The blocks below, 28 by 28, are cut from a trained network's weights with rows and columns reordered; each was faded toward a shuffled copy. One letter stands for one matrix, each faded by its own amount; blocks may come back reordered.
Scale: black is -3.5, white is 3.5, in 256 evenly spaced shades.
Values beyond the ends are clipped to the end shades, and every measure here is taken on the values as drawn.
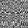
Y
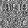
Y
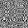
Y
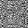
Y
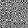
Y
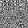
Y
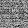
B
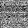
B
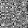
Y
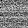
B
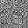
Y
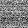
B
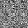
Y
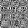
Y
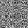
Y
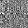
Y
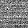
B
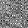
Y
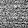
B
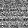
B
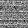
B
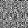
Y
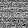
B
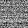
B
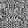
Y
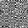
Y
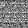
B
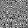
Y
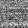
B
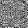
Y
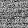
B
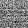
B
